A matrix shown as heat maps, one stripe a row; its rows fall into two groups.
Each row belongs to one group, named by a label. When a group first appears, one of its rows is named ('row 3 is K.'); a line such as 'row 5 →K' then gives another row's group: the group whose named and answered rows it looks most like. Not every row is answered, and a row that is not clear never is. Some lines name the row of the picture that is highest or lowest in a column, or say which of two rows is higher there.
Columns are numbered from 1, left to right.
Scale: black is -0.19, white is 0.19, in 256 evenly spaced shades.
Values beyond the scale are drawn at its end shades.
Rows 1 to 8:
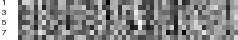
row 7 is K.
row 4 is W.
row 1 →W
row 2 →W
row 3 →K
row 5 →K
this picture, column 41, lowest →2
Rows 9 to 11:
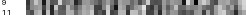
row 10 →W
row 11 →W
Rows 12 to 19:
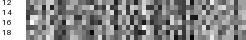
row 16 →W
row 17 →K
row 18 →K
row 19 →K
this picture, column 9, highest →15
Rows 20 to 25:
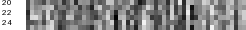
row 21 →K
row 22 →K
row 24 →K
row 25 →K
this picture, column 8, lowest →21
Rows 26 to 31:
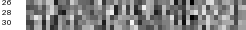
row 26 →K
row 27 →K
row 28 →K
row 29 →W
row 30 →K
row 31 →W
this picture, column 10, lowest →28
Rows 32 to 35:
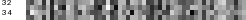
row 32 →W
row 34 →W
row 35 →W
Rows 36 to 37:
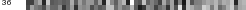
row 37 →K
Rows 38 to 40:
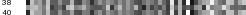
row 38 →K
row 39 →W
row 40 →K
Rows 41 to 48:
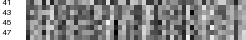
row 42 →K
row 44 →K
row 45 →W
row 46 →K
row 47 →W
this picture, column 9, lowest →46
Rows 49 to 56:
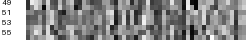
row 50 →W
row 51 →K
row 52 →K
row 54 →W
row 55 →W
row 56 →K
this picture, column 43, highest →51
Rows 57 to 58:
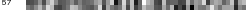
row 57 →K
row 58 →K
